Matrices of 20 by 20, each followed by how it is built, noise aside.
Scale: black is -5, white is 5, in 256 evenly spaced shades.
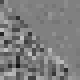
lower triangular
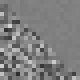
lower triangular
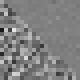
lower triangular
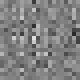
low rank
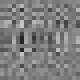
low rank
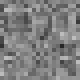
low rank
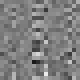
low rank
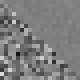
lower triangular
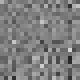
low rank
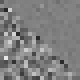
lower triangular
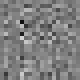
low rank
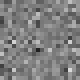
low rank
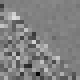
lower triangular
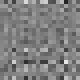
low rank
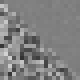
lower triangular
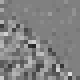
lower triangular
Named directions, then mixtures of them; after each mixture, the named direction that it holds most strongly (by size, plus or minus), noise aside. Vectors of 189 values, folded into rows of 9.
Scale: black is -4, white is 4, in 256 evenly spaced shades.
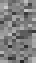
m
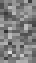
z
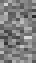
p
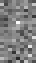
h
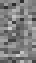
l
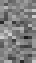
p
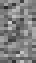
l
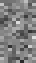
h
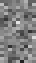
h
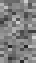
m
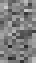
m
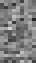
l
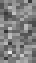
z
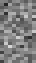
p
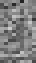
l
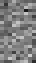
m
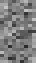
m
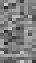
l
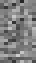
l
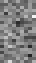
p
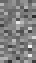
h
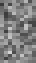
z
